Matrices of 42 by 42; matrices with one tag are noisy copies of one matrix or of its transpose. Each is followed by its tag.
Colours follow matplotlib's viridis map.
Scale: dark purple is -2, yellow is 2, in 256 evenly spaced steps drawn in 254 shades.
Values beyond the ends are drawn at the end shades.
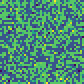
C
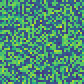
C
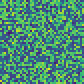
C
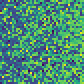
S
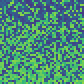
S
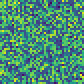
C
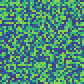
C
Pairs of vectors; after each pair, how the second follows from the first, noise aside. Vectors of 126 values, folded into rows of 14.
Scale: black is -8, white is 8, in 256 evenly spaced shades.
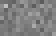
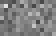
scaled up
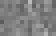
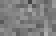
sign-scrambled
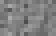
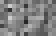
scaled up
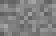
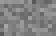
sign-scrambled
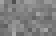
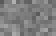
sign-scrambled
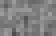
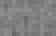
shrunk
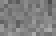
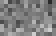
scaled up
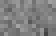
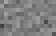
shuffled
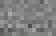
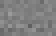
shrunk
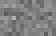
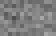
sign-scrambled
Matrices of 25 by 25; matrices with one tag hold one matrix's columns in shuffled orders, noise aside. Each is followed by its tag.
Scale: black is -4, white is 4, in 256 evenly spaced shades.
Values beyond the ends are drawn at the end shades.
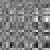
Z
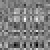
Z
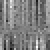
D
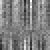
D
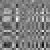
Z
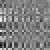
Z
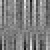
D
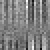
D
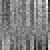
D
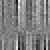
D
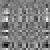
Z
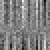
D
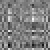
Z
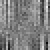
D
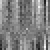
D
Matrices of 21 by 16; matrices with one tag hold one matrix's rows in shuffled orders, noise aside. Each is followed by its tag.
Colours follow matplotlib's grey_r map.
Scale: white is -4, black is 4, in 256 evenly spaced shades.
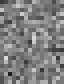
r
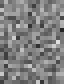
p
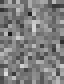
r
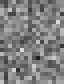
p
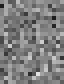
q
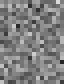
p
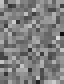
p
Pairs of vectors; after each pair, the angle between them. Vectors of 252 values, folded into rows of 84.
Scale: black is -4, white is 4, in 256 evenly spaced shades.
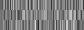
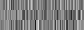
nearly opposite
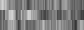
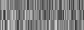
partly aligned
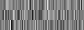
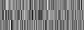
nearly parallel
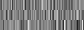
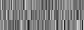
nearly opposite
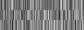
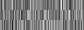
nearly parallel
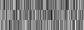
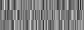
partly opposed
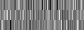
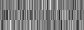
nearly opposite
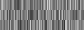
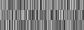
partly aligned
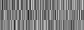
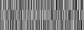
partly opposed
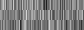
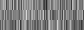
nearly parallel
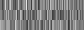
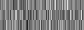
partly aligned
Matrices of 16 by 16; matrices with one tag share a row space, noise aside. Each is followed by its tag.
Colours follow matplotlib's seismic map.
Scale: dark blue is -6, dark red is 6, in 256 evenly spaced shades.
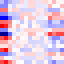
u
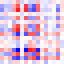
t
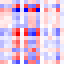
t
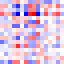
t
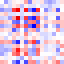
t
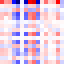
t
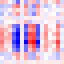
t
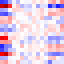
u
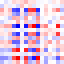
t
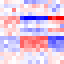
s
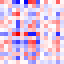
t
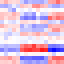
s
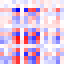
t
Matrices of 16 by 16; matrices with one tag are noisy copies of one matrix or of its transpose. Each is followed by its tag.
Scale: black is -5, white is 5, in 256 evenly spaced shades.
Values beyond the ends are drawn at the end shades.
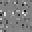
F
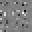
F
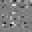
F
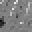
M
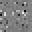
F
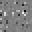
F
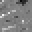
M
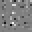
F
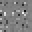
F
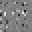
F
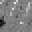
M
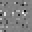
F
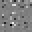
F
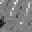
M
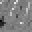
M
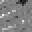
M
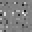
F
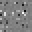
F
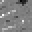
M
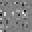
F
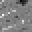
M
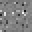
F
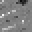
M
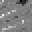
M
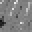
M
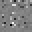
F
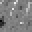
M
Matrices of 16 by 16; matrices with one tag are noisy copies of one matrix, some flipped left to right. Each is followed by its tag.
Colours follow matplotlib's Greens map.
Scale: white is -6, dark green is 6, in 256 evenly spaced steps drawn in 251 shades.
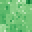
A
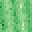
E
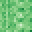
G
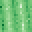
E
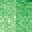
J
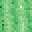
E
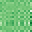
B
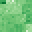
A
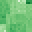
A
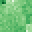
A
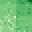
J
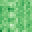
G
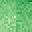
J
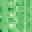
G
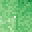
J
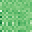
B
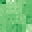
A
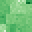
A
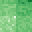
J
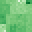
A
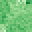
A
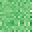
B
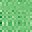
B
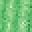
E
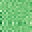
B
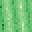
E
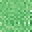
B
